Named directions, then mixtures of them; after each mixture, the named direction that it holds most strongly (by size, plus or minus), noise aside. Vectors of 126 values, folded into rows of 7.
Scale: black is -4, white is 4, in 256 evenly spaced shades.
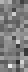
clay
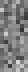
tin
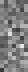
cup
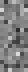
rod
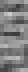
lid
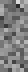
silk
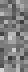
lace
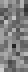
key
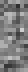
lid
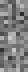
lace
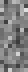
rod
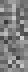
tin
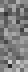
tin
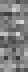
lid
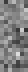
rod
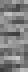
lid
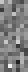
clay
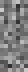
tin
